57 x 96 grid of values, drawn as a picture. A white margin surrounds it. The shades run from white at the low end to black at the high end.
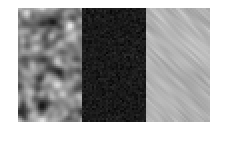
It is made of 1 by 3 panels. Panel 1,1: middling, blotchy, strong in contrast. Panel 1,2: very high, fine-grained, faint in contrast. Panel 1,3: low, slanting down to the right, faint in contrast.
